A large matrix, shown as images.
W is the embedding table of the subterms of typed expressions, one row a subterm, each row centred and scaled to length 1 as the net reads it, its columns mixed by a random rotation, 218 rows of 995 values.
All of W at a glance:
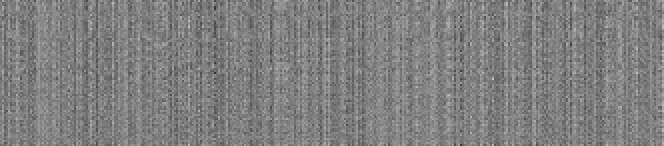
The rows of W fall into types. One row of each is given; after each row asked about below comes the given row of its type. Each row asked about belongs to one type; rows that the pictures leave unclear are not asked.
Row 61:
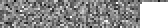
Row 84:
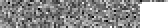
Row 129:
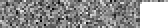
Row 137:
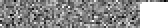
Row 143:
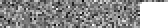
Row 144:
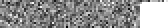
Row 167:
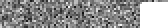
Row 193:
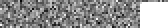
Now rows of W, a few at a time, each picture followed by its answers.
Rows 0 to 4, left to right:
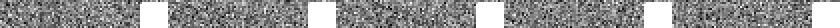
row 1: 167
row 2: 193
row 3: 144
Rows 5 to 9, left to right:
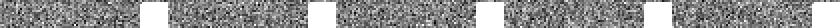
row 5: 137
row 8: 84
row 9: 167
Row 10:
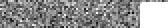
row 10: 144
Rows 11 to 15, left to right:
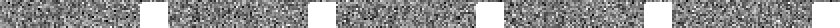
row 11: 84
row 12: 167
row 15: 61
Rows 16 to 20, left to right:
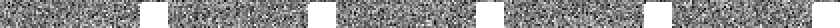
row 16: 84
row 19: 84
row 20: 193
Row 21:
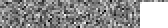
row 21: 129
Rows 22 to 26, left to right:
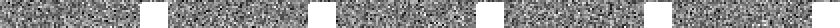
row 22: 84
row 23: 129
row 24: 143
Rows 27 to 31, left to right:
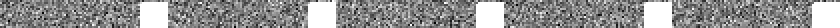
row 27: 143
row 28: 144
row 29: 137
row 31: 167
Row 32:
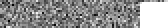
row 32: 143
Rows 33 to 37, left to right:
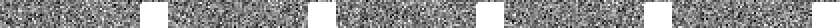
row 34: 144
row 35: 167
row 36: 144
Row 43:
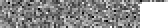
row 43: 84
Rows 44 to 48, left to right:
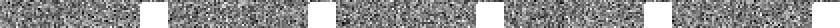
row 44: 84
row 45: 167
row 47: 84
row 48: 143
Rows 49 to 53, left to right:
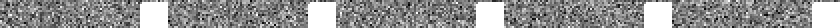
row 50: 143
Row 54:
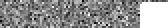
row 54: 143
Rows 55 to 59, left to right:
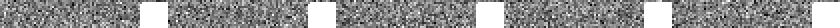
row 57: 61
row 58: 137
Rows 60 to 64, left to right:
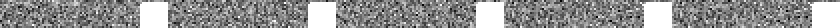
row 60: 167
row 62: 144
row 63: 84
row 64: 84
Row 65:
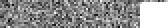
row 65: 143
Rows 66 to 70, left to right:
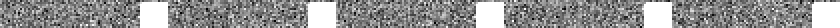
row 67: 84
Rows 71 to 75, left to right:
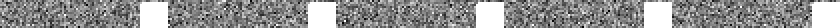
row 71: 144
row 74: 129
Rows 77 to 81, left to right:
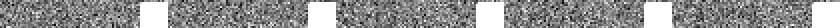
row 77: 143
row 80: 129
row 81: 167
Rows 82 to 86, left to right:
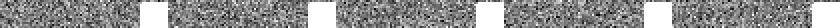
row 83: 143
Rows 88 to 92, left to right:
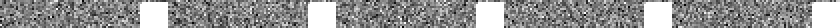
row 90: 144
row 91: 143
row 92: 143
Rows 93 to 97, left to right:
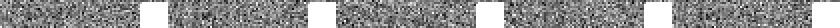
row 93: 84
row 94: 137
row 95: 61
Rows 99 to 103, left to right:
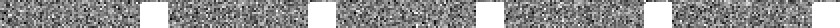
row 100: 167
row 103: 167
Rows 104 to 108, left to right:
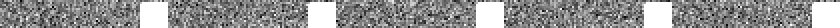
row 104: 193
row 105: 84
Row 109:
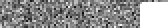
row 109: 167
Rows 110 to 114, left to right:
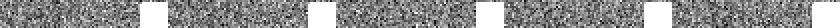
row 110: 84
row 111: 193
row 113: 193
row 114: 193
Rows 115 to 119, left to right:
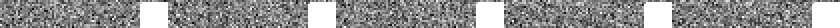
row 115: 137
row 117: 143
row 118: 61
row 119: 61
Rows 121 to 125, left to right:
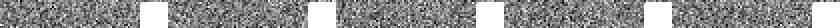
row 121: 193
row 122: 144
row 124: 129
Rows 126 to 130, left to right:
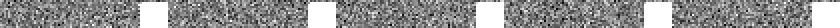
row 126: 84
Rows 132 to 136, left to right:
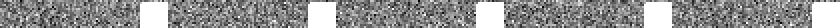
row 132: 193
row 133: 61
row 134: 143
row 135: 167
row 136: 193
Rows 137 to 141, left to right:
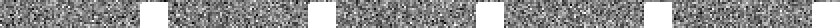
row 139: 193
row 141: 167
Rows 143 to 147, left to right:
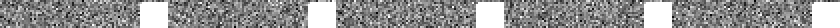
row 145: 61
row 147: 143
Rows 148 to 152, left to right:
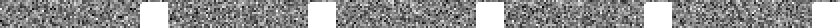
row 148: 193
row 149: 167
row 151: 167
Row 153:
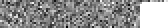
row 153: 144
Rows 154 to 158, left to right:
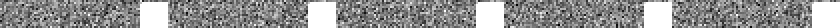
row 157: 143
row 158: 144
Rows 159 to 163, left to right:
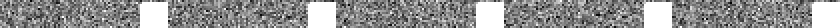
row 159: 84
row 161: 143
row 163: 143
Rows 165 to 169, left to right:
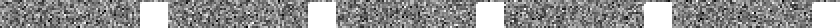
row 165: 129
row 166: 129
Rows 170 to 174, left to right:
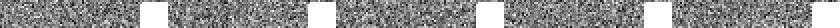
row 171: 84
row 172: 193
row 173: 144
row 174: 84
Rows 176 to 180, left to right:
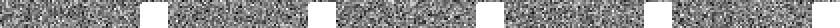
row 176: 167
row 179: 167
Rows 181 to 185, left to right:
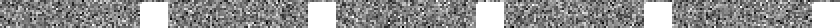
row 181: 143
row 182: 129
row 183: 144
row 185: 137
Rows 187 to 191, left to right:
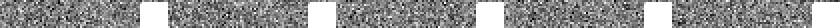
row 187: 129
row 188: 167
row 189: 129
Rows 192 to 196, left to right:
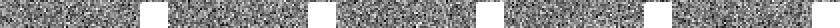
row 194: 129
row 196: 144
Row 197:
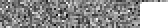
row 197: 167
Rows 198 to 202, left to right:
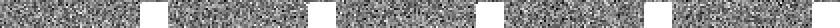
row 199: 84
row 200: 84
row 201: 129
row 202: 129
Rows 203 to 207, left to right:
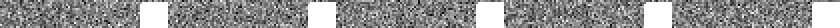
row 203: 193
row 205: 143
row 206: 167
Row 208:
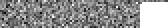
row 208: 61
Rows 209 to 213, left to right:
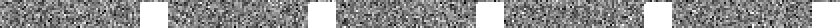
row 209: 129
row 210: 144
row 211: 61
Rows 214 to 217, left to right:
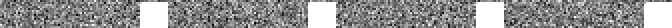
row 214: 137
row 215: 129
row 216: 143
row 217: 61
